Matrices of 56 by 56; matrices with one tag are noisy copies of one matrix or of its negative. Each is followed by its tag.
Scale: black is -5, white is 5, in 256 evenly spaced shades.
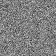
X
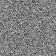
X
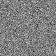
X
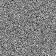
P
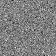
P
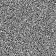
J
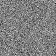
J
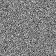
X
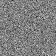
P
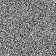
J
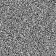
J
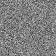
J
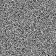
P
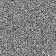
P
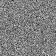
P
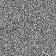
P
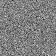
P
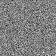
P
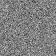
X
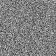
J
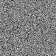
P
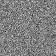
X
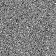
J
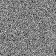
X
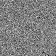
P
